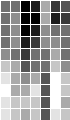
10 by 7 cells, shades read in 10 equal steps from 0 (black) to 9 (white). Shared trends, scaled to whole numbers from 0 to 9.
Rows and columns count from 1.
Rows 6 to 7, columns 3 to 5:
3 4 4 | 5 6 3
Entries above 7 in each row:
0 0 0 0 0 0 2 3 2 2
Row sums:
20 18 23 26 29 36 44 48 47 46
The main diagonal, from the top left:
4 5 0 2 4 7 7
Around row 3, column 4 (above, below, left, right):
0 2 0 5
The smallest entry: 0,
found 4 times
